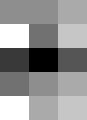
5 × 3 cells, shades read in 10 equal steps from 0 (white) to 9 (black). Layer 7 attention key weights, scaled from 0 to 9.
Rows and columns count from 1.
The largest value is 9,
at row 3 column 2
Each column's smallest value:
0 3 2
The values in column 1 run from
0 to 7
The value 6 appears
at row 3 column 3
